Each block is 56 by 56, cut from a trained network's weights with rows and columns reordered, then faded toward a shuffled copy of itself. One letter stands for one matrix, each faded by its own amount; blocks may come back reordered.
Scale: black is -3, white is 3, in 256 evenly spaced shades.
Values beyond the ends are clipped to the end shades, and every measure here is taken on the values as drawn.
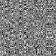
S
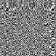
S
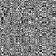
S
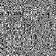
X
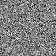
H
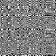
S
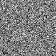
H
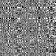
S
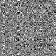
X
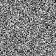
H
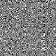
X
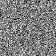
H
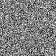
H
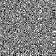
X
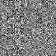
X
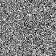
H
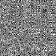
X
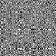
S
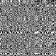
S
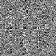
X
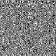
X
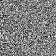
H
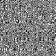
X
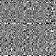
S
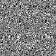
X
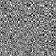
S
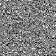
X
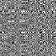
S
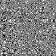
X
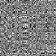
S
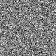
H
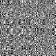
S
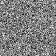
H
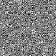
X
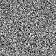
H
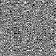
X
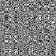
S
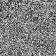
H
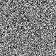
H
